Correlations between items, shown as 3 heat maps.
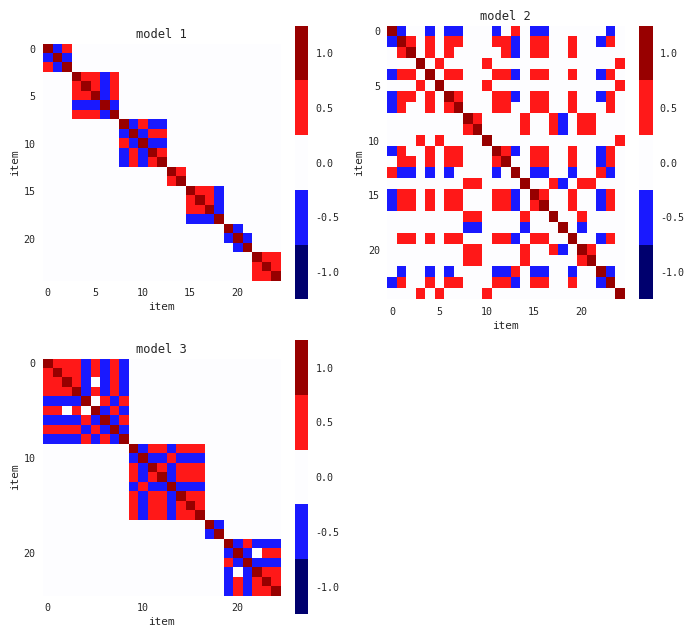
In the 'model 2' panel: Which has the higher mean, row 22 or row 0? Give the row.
0
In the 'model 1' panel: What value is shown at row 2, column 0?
0.5
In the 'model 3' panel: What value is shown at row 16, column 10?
-0.5
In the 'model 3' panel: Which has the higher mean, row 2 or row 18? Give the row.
2
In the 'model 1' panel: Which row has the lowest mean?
6
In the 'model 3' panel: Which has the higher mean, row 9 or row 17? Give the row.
9
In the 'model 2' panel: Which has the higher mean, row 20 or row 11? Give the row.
11
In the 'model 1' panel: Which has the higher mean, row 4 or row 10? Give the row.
4
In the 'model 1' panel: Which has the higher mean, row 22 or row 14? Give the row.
22
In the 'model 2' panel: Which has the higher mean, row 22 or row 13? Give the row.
13
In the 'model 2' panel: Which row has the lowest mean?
22
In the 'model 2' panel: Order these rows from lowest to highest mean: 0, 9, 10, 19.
0, 10, 9, 19
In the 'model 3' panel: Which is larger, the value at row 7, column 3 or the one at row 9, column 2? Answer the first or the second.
the first
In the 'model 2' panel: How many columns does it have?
25
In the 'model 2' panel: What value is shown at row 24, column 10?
0.5
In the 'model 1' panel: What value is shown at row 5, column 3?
0.5
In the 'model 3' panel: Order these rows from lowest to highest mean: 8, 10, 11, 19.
10, 8, 19, 11
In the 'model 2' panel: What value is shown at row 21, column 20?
0.5
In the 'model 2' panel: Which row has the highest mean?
12
